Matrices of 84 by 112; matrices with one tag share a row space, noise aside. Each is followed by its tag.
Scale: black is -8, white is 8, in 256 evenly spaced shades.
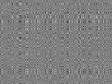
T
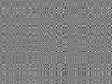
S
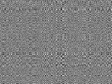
S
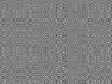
S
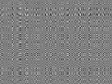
T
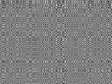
S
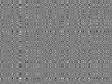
T
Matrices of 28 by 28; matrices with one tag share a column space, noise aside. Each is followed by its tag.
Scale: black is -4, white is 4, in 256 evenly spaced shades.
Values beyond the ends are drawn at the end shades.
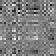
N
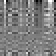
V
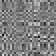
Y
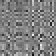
Y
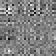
N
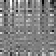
V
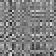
Y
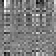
V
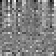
V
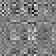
N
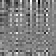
V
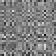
Y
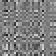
Y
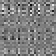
N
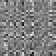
Y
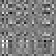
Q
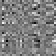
Q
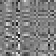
Y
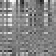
V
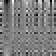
V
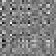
Q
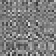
Y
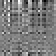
V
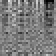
V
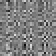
Y
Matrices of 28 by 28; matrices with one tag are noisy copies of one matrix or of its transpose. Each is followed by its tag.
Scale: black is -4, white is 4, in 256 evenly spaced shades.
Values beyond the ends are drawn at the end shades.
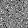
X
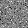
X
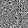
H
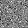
X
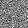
H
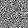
H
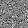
H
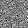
H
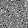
X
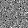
H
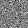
H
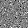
H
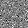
H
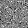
X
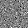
H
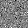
H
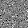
H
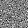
H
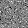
X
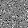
H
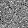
X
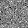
X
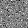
X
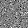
H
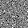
H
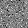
X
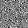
H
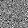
H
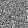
H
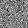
X
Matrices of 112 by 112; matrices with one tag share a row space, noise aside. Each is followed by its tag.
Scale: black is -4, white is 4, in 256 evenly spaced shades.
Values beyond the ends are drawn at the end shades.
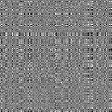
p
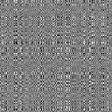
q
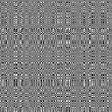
q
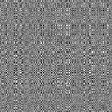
q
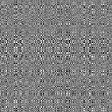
q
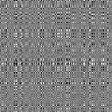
q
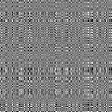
p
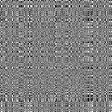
p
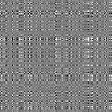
p
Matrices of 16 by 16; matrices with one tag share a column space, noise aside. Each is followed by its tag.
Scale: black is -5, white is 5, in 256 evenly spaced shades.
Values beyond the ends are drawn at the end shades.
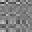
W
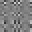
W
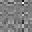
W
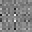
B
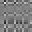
W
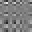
W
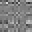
W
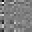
W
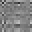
W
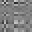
W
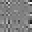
W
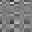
W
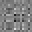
B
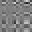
W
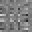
B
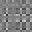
B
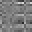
W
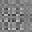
B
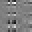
W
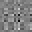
B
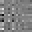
B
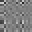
W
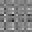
B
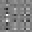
B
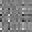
B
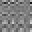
W
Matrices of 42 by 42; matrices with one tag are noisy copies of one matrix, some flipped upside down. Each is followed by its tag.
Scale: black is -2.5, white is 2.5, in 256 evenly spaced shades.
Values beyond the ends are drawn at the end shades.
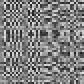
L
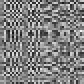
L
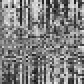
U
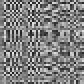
L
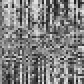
U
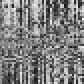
U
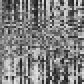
U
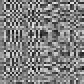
L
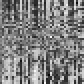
U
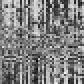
U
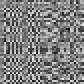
L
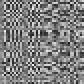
L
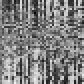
U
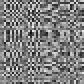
L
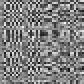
L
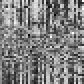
U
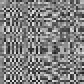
L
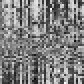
U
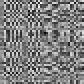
L
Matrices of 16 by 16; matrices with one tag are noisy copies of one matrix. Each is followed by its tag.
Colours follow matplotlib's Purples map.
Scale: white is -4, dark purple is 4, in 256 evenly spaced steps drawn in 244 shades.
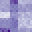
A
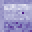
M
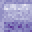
M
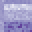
M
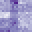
A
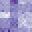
A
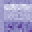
M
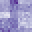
A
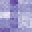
A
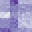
A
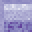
M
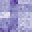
A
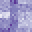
A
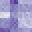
A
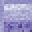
M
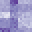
A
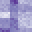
A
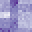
A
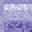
M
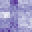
A
